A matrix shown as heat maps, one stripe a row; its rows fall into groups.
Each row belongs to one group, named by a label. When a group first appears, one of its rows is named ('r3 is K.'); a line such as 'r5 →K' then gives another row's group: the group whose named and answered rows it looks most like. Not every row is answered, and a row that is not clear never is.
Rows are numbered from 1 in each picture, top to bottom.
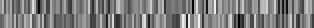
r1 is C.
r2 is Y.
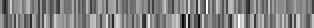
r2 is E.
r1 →Y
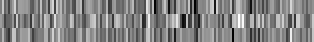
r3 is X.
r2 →E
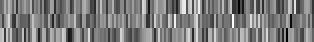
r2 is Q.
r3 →C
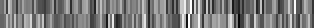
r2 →Y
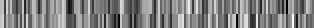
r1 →C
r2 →C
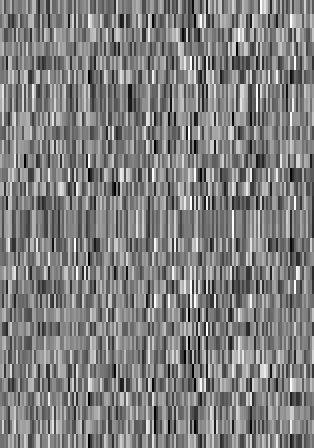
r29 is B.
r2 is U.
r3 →E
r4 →C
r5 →Y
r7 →C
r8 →C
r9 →X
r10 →Y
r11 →X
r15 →Y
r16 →Q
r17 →Q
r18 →Q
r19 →B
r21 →Y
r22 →Q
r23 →E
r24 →Y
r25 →E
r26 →E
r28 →U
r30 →X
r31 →X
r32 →B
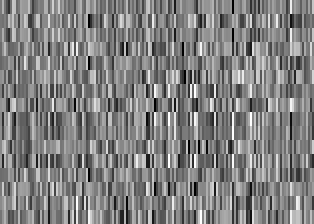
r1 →X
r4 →U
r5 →B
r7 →Q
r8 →X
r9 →Q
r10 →Q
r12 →Q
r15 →U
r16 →U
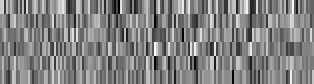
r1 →C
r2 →X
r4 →Q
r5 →X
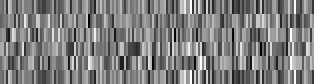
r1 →Y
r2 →B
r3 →X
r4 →C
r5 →U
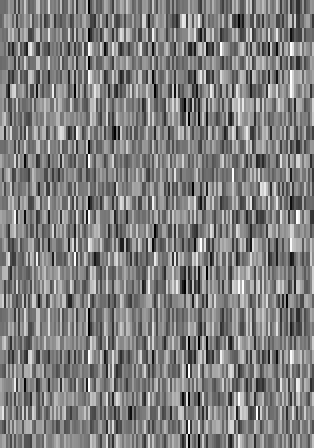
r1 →B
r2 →Y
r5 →B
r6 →U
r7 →X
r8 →E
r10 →C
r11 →B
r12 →U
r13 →Q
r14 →C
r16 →U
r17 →X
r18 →U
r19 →Q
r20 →E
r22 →C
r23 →B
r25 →E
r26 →U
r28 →U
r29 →E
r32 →E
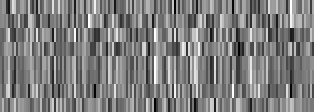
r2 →U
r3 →Q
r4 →Y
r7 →Q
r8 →X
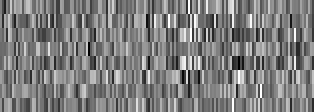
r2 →Q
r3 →Y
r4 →B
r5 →Y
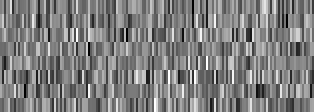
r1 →C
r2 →C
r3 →U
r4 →B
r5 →Y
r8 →Q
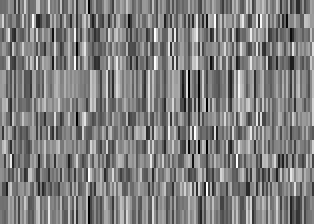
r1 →B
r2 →C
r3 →Q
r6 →E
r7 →E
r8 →E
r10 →Q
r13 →U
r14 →Y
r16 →B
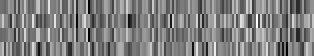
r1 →B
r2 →C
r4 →C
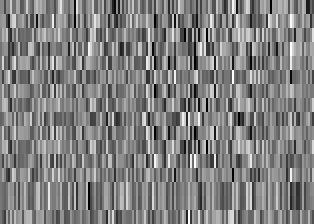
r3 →E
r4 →U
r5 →X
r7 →X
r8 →E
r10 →X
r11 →E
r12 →Q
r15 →B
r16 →Y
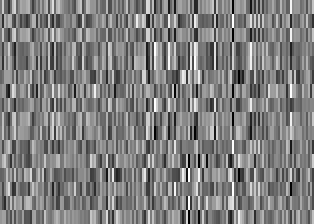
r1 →X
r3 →X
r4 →Q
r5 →Q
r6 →Y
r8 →Q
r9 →X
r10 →X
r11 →Q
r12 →E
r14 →Q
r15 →Y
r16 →E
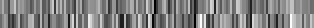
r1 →X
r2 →U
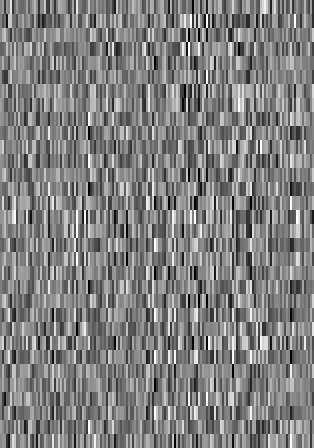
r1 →C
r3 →E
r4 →Y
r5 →X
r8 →E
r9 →U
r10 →B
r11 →C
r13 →E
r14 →B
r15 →X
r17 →U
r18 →Q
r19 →U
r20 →X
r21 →B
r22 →E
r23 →Q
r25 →C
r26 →Q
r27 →X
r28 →X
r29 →Y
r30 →Q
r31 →U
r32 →X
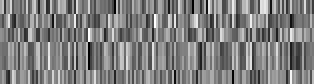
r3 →U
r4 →B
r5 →B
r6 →X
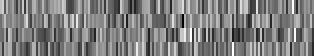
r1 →C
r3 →Y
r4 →Q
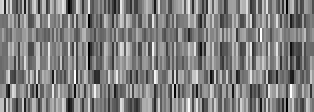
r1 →C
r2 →B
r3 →C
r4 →B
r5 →B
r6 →Q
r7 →X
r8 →C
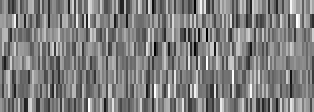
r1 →U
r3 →E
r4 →X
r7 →Q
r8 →U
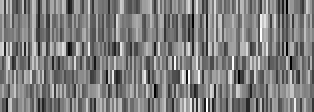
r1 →C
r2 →C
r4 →C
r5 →Q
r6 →Y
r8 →Y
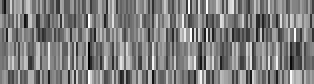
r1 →Y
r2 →U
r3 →Y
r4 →B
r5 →B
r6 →U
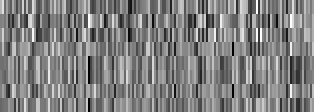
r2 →U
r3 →C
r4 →X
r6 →B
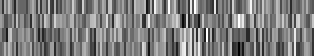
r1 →Q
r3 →Y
